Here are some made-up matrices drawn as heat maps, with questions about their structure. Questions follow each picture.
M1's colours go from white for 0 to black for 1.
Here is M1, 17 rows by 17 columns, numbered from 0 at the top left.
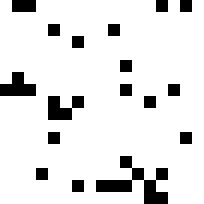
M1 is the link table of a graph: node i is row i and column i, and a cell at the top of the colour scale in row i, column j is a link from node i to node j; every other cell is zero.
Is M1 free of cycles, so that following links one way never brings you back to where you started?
yes
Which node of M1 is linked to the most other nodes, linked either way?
node 15
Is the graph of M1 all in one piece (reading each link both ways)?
yes
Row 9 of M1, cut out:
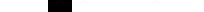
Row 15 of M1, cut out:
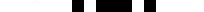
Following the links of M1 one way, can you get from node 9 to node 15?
no
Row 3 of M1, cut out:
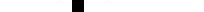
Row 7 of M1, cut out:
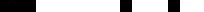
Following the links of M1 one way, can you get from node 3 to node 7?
no
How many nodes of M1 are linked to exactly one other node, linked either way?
0
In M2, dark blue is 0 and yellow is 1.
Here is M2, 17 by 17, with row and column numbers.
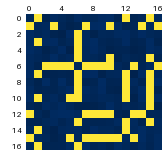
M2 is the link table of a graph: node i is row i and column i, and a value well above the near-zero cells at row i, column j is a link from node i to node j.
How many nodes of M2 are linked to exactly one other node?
3
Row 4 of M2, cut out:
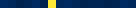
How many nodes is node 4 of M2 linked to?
1
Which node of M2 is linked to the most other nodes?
node 6
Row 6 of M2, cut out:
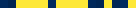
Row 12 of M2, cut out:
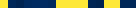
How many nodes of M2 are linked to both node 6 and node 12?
5
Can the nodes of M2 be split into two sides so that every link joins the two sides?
no
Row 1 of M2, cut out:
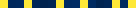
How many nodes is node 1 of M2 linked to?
6
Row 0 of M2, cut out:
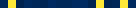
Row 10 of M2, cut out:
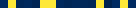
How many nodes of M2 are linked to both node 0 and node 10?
3
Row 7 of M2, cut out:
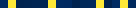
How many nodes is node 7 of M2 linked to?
4
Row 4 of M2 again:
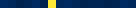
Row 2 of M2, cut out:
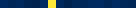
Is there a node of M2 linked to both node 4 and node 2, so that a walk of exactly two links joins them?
yes
